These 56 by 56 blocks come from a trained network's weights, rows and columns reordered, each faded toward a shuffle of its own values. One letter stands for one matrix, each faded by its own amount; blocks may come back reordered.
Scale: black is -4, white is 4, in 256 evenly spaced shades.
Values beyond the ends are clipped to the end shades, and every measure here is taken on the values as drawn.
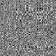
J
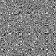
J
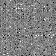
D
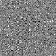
J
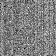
D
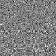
J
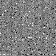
D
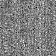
D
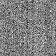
D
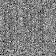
D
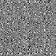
J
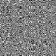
J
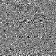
J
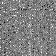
D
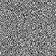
J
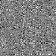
J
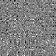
J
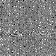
D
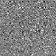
J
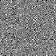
J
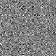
J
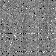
D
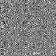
J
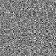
J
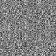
J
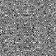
J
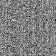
D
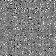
D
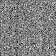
D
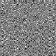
J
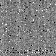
D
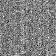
D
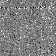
D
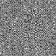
J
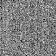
D
